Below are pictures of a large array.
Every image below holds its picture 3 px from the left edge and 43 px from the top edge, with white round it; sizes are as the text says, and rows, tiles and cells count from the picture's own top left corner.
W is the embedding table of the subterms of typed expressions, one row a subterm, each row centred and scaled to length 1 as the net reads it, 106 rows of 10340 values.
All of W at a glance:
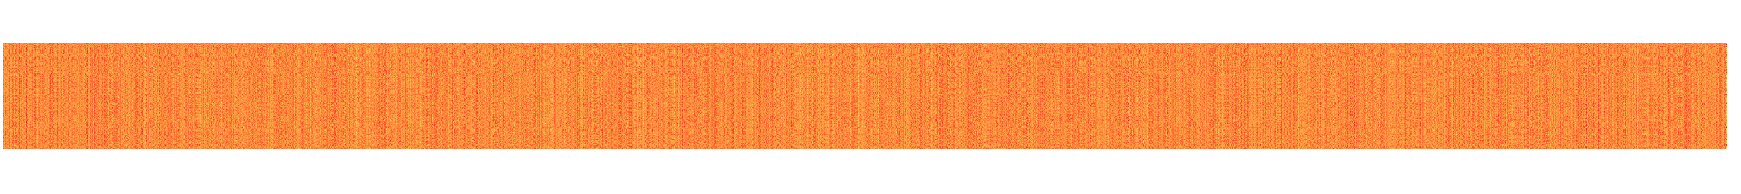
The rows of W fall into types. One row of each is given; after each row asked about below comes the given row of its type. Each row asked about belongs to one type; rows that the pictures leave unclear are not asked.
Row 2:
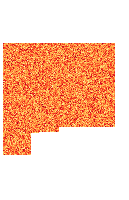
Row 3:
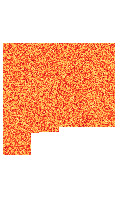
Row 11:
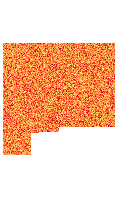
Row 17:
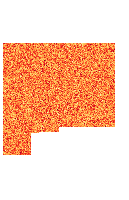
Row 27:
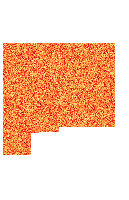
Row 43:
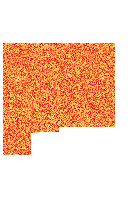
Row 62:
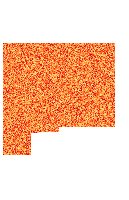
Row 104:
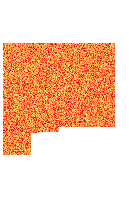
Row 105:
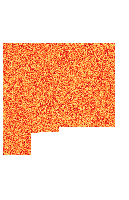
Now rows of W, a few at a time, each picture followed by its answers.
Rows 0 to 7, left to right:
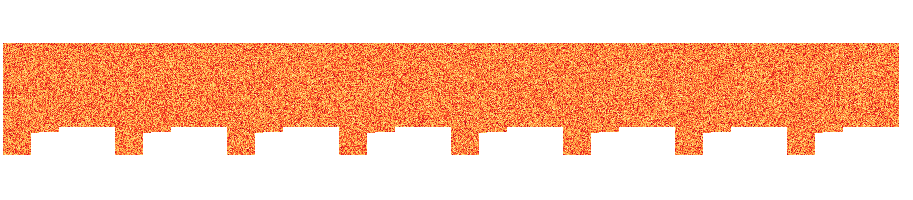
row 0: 62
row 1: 27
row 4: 43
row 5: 17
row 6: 105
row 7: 105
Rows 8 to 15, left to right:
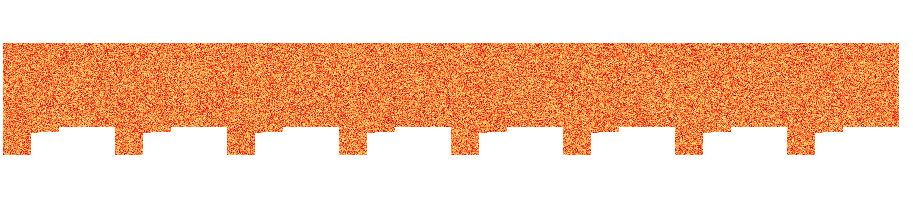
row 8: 105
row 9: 27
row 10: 62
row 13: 62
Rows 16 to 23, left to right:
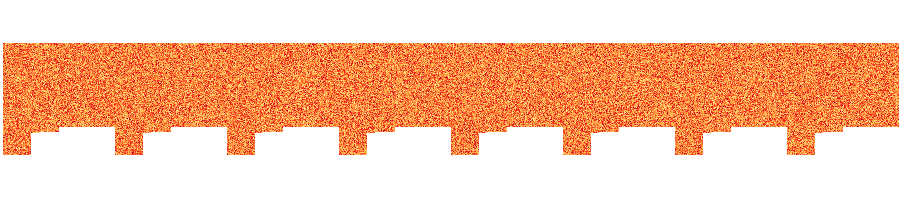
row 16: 43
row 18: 105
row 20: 104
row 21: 17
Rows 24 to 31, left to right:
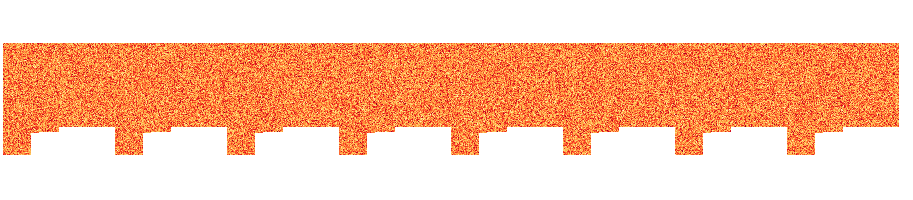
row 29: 11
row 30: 43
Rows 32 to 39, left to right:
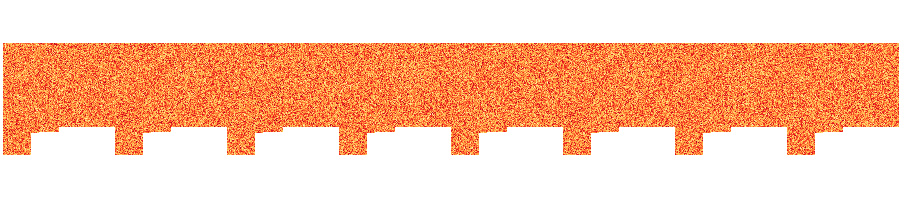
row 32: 104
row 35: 27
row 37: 105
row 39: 43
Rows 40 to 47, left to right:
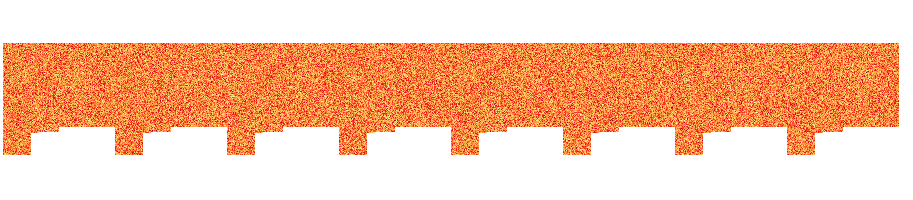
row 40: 105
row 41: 17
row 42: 105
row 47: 27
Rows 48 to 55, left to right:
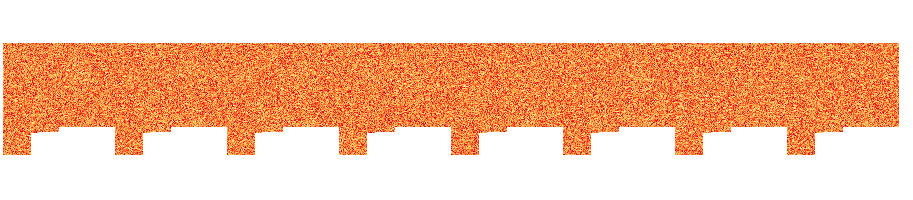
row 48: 62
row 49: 43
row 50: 105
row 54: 17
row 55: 43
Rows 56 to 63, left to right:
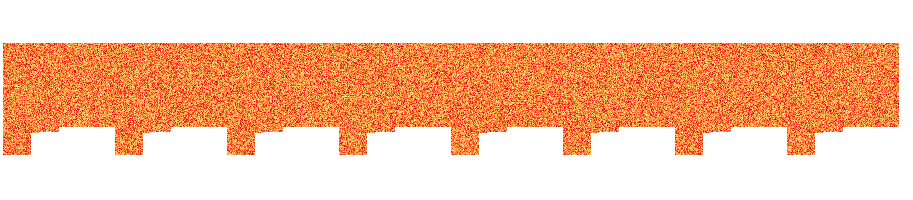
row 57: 62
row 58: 17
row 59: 2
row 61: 104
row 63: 2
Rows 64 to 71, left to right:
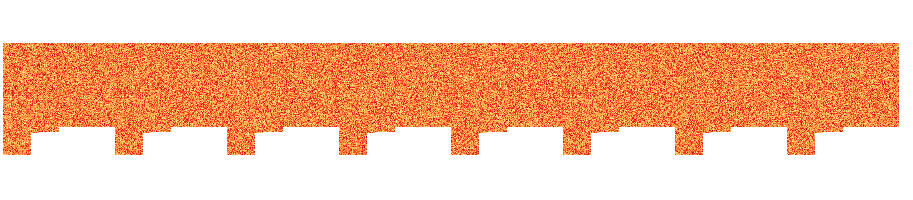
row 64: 62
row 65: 62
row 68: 43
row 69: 62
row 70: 17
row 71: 43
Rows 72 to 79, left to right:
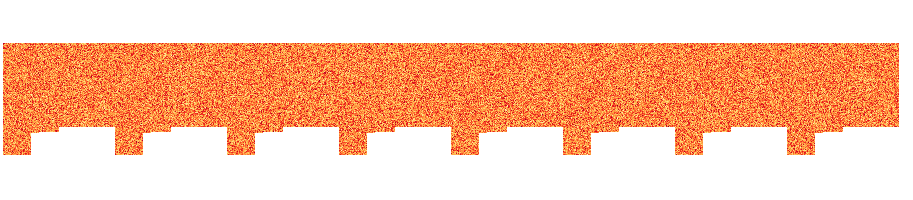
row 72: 17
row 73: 105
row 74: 2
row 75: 104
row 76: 105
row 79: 11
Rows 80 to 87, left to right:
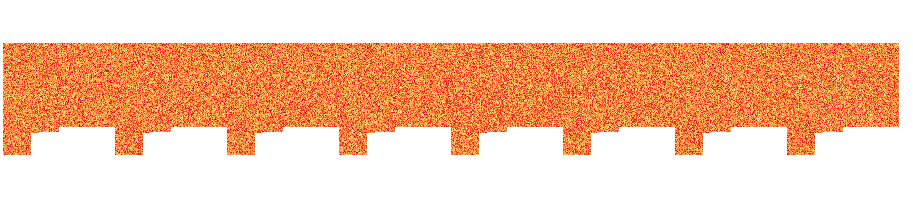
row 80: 3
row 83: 11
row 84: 27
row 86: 104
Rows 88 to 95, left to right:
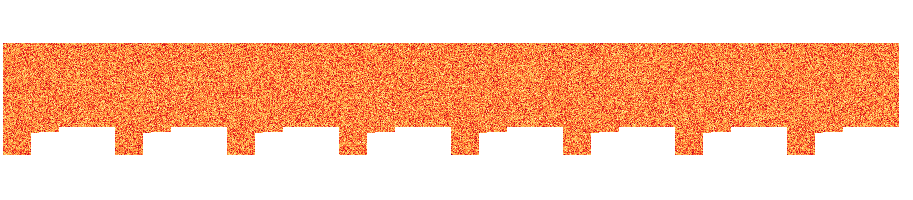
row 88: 17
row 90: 62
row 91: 3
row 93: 2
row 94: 17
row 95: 62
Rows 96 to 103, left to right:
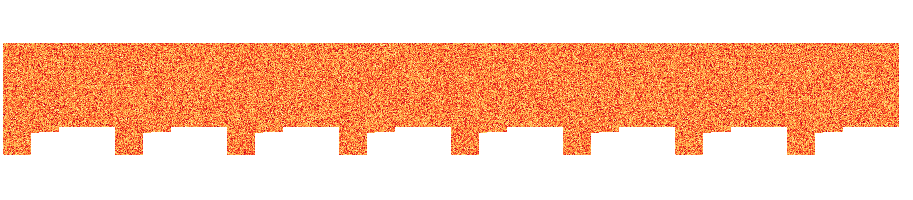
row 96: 27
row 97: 2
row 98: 17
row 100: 43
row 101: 3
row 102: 27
